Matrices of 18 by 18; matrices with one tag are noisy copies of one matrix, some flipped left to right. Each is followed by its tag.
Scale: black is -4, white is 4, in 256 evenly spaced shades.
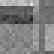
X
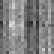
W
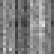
W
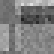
X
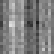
W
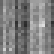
W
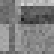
X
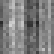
W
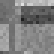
X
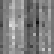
W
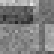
X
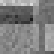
X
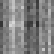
W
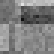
X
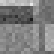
X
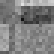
X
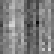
W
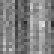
W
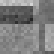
X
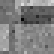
X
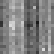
W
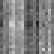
W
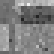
X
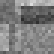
X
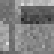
X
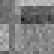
X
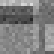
X
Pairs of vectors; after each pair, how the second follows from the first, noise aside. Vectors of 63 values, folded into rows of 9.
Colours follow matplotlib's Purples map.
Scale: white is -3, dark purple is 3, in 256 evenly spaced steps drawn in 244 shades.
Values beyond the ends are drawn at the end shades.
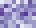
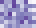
shuffled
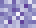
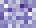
shuffled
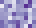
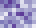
shuffled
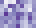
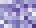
shuffled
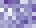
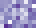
shuffled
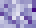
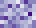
shuffled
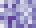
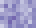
shrunk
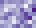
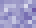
shrunk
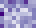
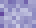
shrunk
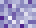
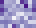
shuffled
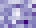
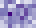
shuffled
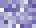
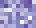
shuffled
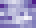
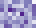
shuffled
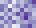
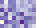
shuffled
